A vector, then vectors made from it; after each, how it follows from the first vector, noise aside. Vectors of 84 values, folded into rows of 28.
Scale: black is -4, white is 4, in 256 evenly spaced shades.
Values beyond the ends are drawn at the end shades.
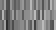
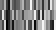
scaled up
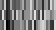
scaled up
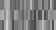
sign-scrambled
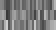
sign-scrambled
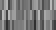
sign-scrambled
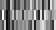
scaled up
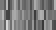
sign-scrambled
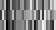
scaled up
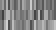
sign-scrambled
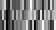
scaled up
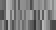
sign-scrambled
